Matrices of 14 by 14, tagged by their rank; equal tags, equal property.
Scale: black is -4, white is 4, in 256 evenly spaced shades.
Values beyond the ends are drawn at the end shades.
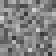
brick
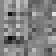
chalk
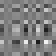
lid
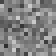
brick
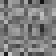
chalk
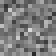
brick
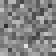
brick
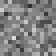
brick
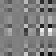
lid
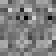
chalk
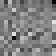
chalk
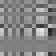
lid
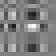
lid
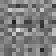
chalk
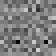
chalk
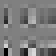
lid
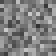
brick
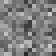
chalk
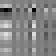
lid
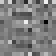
chalk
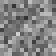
brick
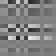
lid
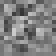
chalk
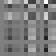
lid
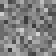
brick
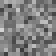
brick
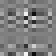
lid
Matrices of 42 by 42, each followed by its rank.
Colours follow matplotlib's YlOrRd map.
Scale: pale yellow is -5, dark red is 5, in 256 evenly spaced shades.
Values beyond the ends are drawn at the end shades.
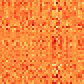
five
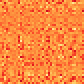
five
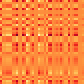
one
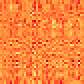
five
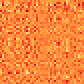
five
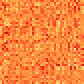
five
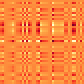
one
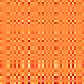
one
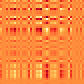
one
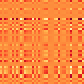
one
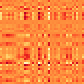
two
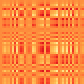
one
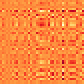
two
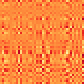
two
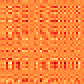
two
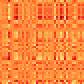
two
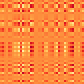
one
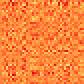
five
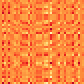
two
